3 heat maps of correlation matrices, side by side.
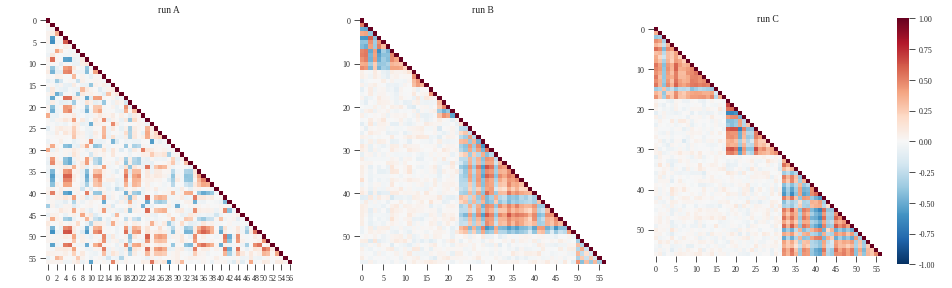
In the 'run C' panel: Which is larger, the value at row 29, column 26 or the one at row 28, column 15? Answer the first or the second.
the first
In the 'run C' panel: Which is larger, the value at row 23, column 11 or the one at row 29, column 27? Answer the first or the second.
the second
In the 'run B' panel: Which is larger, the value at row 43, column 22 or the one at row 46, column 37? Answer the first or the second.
the second
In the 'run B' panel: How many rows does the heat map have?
57
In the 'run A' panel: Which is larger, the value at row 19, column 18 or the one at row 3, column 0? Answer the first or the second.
the second
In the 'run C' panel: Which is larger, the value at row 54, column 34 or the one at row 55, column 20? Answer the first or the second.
the first
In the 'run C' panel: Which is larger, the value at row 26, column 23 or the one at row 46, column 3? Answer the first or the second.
the second
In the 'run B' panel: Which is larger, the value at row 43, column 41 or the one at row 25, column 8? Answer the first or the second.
the second
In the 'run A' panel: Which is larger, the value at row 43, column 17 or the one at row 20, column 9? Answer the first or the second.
the first
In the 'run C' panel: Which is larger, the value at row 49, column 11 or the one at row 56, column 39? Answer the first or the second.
the first
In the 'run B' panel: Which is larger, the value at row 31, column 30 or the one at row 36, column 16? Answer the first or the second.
the second
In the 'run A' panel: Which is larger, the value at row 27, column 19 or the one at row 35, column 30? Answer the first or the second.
the second
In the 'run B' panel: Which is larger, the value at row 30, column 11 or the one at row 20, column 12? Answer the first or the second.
the first
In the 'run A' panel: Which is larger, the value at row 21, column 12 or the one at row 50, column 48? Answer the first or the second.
the first
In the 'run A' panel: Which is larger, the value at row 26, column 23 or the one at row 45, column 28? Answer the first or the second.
the first
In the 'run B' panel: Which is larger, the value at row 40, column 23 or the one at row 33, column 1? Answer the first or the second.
the second
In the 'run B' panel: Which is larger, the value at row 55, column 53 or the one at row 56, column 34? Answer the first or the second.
the first
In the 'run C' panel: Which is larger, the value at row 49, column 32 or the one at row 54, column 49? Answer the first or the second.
the first
